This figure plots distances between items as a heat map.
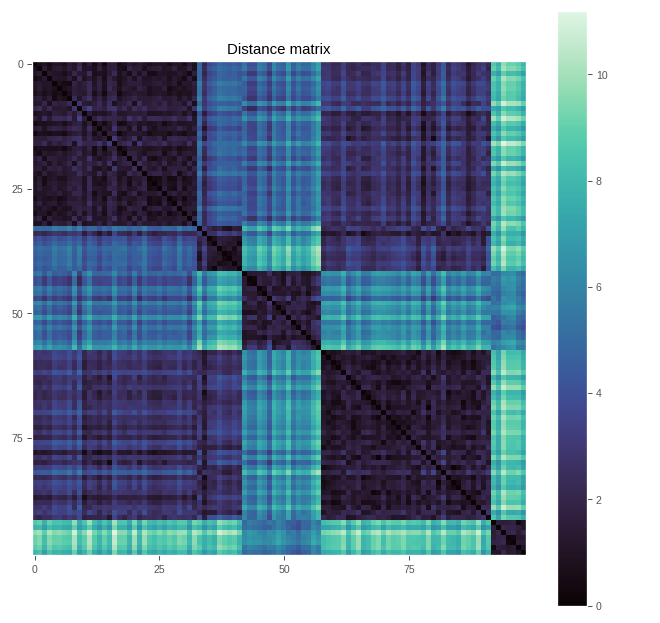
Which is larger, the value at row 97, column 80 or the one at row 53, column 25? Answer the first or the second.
the first
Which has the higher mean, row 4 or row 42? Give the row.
42
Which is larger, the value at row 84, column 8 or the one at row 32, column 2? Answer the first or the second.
the first
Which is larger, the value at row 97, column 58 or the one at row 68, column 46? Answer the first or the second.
the first
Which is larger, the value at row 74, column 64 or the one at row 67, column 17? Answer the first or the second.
the second
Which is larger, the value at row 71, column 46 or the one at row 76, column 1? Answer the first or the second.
the first
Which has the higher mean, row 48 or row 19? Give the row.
48
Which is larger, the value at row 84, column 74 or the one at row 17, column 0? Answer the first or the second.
the first
